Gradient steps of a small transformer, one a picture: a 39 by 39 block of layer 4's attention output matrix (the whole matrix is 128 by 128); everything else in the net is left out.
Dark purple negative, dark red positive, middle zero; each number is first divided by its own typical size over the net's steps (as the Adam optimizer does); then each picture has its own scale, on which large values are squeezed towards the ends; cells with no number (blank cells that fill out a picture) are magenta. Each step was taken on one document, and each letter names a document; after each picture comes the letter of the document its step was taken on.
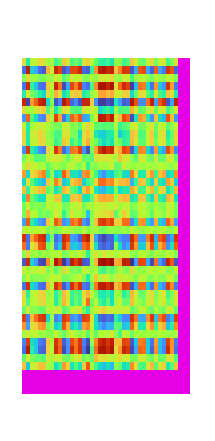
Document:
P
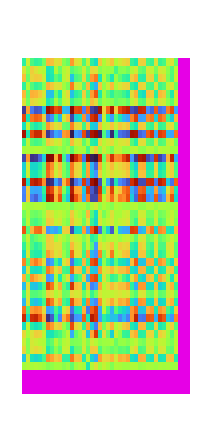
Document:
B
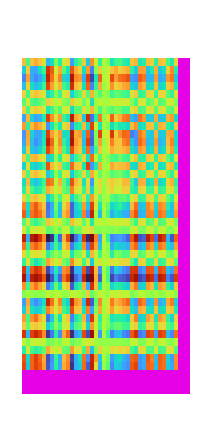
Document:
B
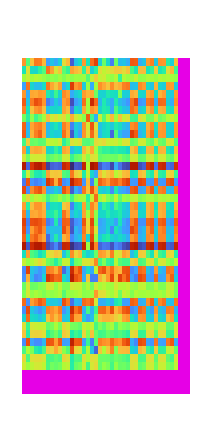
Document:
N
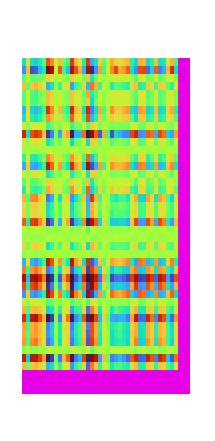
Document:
B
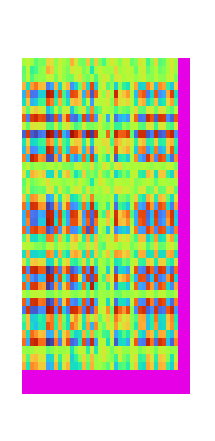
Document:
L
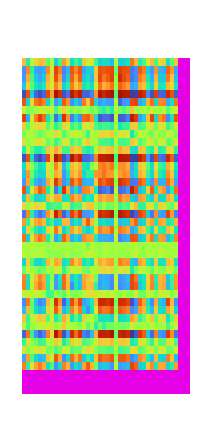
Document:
P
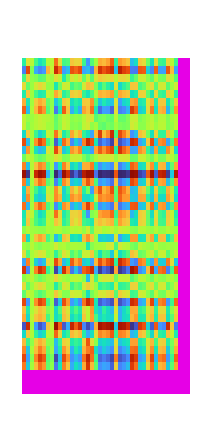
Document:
P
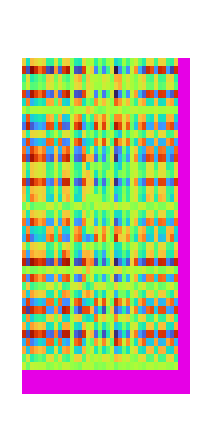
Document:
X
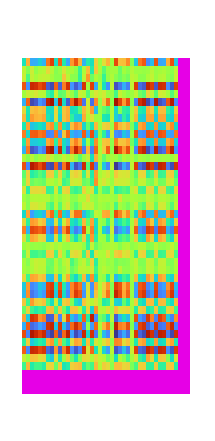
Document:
L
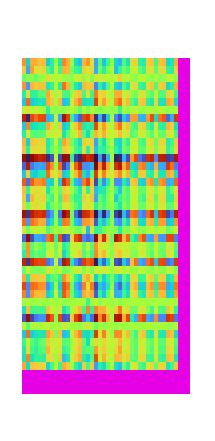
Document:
X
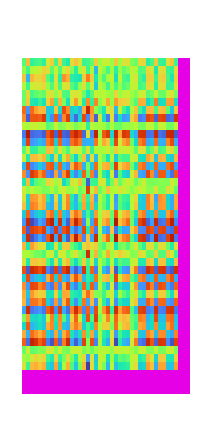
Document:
L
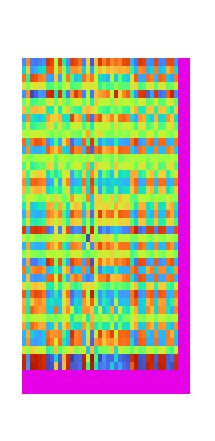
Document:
N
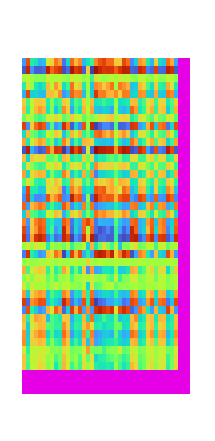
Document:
N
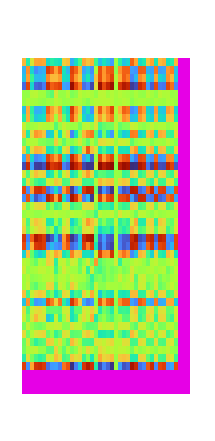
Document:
N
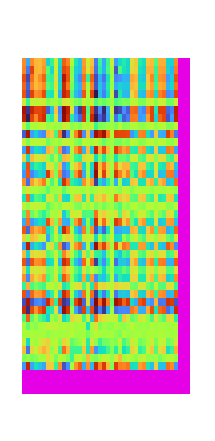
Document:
X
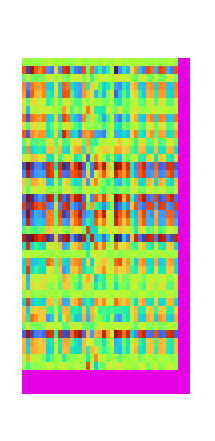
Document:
X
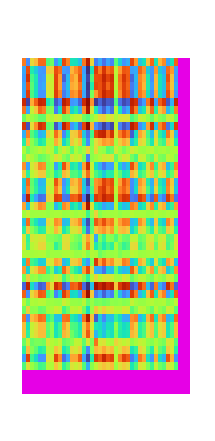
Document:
P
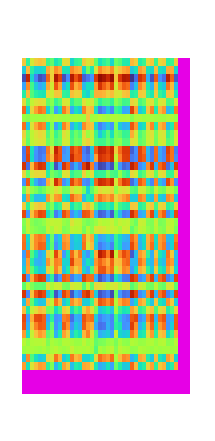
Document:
N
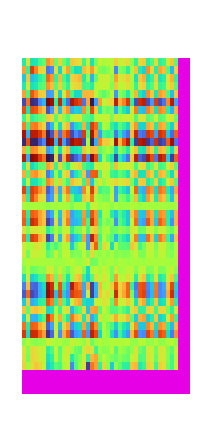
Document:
B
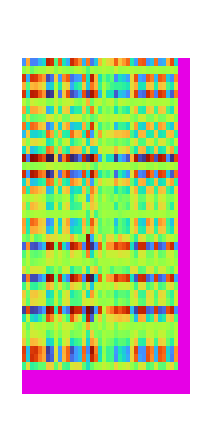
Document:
B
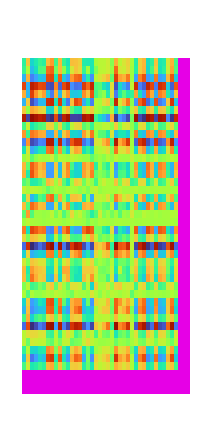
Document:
L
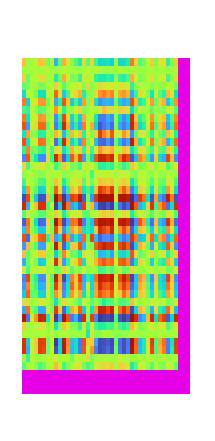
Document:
P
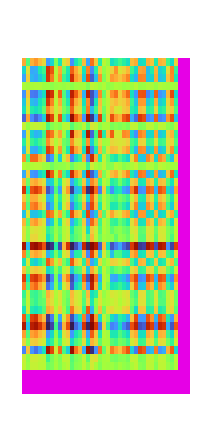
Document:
B
